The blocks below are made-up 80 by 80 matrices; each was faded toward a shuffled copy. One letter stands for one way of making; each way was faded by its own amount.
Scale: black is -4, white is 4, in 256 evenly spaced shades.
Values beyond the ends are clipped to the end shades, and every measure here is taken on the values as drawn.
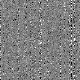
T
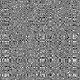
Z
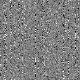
T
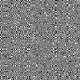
Z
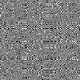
Z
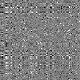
Z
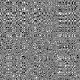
Z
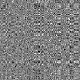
Z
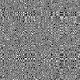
Z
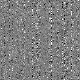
T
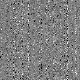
T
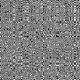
Z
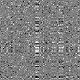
Z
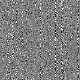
T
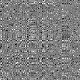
Z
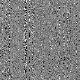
T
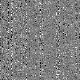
T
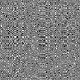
Z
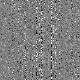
T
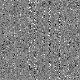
T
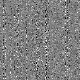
T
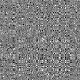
Z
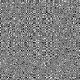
Z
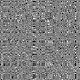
Z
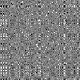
Z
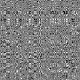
Z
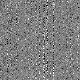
T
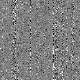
T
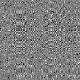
Z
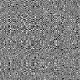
Z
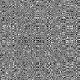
Z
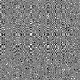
Z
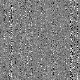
T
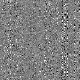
T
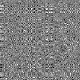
Z
